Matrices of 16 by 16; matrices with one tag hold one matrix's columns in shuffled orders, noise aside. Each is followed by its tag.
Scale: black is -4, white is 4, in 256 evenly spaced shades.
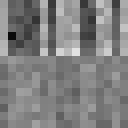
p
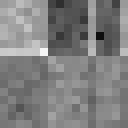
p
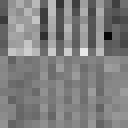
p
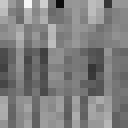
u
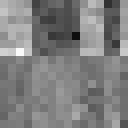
p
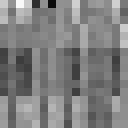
u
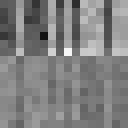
p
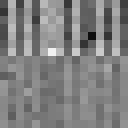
p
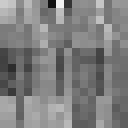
u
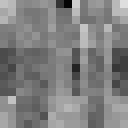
u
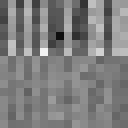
p
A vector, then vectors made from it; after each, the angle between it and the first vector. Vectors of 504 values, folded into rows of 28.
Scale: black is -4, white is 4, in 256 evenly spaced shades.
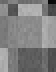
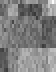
nearly opposite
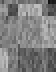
nearly parallel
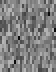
orthogonal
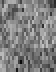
partly aligned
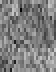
partly opposed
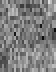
partly opposed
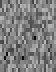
orthogonal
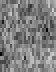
partly opposed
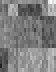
nearly opposite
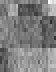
nearly opposite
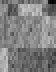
nearly parallel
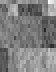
nearly opposite
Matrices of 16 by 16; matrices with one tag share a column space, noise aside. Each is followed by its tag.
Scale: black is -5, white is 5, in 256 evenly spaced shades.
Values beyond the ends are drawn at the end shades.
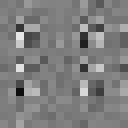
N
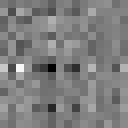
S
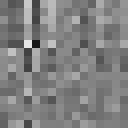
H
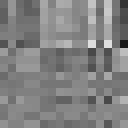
H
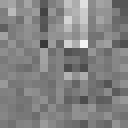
H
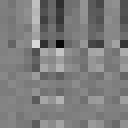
H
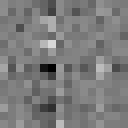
S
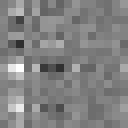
S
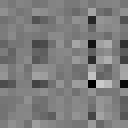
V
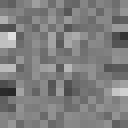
N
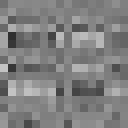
N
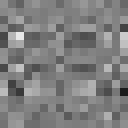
N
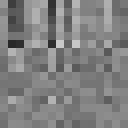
H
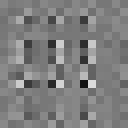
V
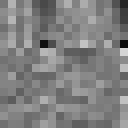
H
